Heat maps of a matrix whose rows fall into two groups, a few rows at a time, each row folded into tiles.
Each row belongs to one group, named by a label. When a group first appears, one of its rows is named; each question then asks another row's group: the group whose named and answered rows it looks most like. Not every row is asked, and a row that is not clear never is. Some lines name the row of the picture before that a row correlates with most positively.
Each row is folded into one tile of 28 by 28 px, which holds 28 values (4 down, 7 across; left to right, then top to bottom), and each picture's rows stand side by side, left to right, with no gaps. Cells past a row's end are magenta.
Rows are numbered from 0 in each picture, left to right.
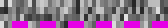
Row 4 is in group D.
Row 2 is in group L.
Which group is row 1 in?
L
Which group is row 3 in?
L
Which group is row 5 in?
D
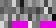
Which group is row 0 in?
D
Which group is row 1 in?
D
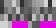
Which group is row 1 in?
D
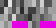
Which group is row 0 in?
D
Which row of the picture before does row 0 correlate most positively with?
0
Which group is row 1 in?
L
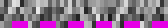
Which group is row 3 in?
D
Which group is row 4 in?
L
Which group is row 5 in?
L
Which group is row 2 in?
L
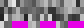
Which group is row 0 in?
D
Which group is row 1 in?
D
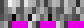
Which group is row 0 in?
L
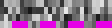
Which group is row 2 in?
L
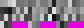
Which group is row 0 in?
D
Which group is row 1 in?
D
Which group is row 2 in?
L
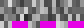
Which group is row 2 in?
D
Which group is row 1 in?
L
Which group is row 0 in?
D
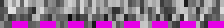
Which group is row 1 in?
L
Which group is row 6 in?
L
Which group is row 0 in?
L
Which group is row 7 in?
L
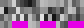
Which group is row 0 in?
D
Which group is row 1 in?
D
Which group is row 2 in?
L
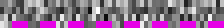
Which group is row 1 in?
L
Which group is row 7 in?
D
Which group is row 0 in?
D
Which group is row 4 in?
D
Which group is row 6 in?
L
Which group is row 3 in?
L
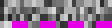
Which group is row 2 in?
L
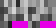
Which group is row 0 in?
L
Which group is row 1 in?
L
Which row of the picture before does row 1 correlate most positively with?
2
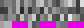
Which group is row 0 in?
D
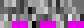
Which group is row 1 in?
L
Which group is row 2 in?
D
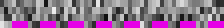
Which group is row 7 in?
D
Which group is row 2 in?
L
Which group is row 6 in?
L
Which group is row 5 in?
L
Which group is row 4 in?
L
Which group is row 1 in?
L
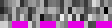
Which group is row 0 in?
D
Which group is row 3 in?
D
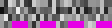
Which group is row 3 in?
D
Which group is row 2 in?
D
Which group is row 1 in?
D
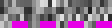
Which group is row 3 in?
D
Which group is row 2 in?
D
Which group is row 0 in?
D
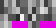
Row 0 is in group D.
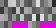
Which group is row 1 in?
D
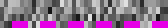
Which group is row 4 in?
L
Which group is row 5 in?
D
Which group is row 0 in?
L
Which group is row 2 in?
L
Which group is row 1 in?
D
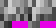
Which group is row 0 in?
L
